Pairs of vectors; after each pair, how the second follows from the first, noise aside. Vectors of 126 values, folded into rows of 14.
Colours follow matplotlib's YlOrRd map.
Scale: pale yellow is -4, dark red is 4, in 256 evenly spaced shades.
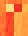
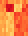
negated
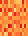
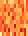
shuffled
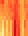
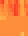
partly zeroed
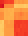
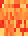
sign-scrambled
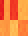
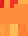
partly zeroed
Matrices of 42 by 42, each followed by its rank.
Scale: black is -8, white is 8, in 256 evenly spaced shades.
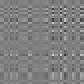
one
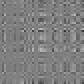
two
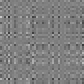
two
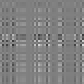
one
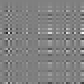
one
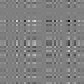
one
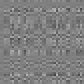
two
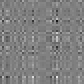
two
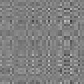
two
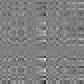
two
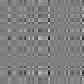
one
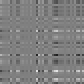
one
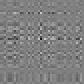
two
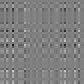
one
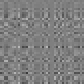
two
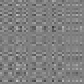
two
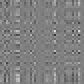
two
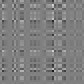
one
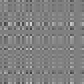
one
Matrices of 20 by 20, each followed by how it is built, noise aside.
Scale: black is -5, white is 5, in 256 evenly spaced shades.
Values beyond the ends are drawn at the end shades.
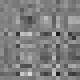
low rank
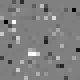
sparse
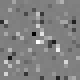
sparse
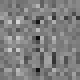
low rank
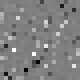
sparse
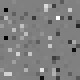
sparse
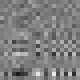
low rank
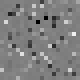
sparse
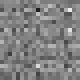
low rank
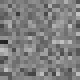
low rank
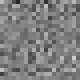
low rank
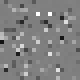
sparse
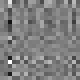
low rank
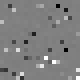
sparse
